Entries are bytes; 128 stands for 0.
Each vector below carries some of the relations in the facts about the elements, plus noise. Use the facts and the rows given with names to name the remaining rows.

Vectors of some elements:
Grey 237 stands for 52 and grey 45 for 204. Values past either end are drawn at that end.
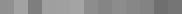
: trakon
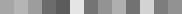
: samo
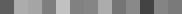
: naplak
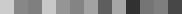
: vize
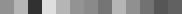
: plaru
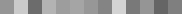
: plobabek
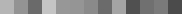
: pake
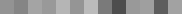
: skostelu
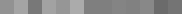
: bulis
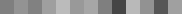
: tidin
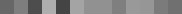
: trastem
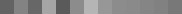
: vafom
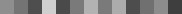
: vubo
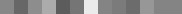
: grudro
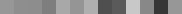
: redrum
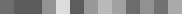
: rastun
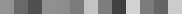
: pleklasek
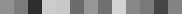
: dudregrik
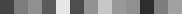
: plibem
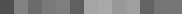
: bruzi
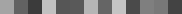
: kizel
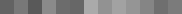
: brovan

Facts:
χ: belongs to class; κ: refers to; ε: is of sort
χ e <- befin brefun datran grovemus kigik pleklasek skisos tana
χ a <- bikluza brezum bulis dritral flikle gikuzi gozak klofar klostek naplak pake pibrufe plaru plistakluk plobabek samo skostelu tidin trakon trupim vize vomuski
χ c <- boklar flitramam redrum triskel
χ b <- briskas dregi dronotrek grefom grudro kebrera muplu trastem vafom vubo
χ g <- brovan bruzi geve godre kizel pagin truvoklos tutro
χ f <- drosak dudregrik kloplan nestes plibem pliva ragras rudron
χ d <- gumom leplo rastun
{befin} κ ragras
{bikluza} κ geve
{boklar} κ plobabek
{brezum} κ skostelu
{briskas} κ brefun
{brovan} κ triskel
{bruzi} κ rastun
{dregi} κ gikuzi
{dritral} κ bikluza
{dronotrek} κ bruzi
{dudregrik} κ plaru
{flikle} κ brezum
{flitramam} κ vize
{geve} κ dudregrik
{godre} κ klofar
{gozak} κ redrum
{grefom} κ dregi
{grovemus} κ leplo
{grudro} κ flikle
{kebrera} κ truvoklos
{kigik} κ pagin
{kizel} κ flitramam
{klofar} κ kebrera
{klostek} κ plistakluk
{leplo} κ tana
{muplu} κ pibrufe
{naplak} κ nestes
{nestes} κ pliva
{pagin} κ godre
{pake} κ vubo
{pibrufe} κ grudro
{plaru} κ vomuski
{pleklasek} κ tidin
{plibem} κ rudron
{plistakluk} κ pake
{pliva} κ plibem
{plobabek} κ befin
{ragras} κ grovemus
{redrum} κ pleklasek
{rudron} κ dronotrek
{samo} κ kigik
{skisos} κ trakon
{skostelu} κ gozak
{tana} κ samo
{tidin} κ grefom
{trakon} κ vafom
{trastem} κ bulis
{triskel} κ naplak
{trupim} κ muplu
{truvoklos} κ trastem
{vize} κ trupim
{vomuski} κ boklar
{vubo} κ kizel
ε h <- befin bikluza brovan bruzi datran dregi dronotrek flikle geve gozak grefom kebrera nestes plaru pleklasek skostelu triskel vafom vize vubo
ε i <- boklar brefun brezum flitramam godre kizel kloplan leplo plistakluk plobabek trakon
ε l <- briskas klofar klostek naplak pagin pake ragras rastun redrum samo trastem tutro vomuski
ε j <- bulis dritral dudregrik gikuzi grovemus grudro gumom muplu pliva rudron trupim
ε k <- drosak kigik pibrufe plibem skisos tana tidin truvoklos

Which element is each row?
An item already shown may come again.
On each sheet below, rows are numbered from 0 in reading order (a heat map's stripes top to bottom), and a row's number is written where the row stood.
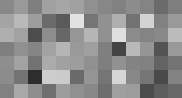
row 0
gikuzi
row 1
samo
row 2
befin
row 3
tidin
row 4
dritral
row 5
dudregrik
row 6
triskel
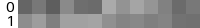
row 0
brovan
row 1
trakon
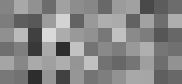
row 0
triskel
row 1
gumom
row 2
vomuski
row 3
kebrera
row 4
flikle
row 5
truvoklos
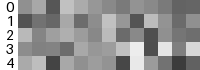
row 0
bikluza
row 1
grefom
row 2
pibrufe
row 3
leplo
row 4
boklar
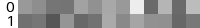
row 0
ragras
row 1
tutro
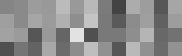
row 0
gozak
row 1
brezum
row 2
klofar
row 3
grefom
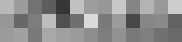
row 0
tana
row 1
muplu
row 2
klostek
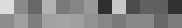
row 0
flitramam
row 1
gikuzi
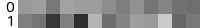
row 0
klostek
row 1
godre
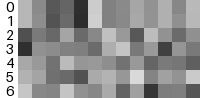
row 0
kigik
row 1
kigik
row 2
grefom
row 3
dronotrek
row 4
plistakluk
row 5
grovemus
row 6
trupim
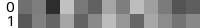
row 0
geve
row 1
dregi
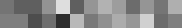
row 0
rastun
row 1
pagin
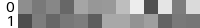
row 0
leplo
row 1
bruzi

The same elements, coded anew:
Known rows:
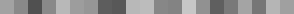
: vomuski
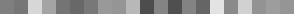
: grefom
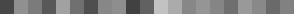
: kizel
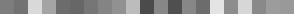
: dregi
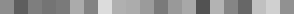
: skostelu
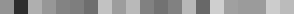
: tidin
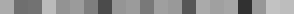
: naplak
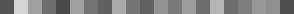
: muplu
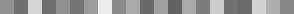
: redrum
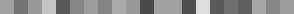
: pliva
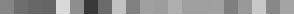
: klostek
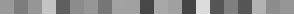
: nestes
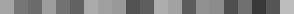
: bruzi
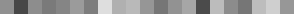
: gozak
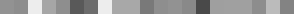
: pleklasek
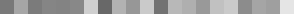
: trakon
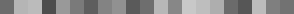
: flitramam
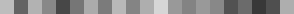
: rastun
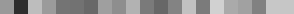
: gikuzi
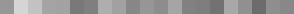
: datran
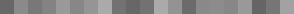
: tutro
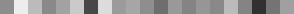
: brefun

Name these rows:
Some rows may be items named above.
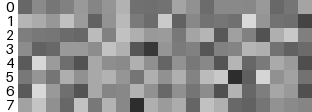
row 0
tutro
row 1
kigik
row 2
flikle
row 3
godre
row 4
grudro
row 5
dudregrik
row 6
grudro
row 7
boklar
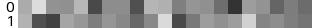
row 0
befin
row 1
samo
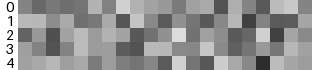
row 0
brezum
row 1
dronotrek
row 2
geve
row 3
vomuski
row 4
triskel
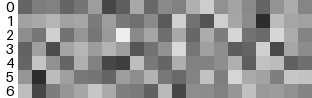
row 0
vize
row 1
triskel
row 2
redrum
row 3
geve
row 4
vubo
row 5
gikuzi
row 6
klofar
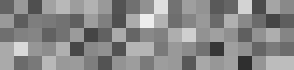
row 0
geve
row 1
leplo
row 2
vize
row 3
befin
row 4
naplak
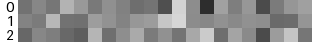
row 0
brovan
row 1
gumom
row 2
pibrufe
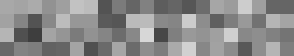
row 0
kebrera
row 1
vomuski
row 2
samo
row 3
trupim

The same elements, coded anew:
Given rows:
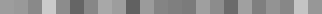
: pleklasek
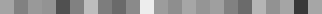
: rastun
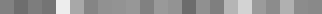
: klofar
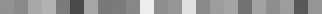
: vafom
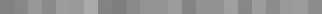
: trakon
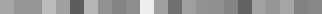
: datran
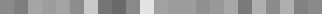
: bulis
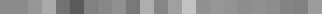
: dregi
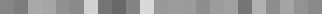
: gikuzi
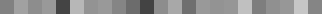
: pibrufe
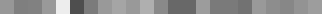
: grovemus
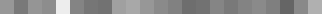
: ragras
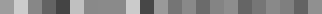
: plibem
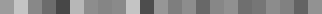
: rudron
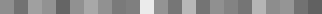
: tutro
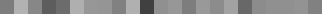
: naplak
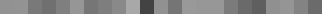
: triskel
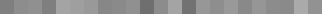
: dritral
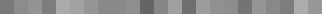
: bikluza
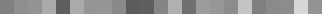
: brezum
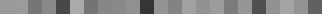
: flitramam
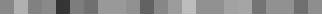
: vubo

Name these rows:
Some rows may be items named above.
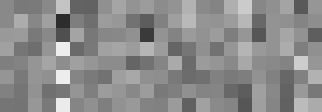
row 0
kebrera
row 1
muplu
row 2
flitramam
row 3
kigik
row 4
tidin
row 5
ragras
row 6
geve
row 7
plobabek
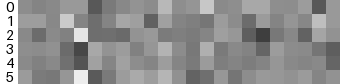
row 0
trastem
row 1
pleklasek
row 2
boklar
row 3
bruzi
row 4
brovan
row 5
tana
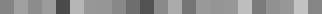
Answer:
pibrufe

